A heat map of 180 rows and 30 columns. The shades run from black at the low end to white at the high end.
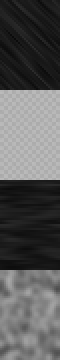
The table splits into 4 rows of 1 panel. Panel 1,1: very low, slanting down to the right, faint in contrast. Panel 2,1: high, checkered, faint in contrast. Panel 3,1: very low, streaked across, faint in contrast. Panel 4,1: middling, blotchy.
